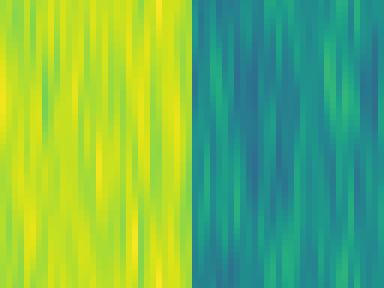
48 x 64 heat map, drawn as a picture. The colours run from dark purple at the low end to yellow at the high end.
It is made of 1 by 2 panels. Panel 1,1: very high, streaked downward, faint in contrast. Panel 1,2: middling, streaked downward.
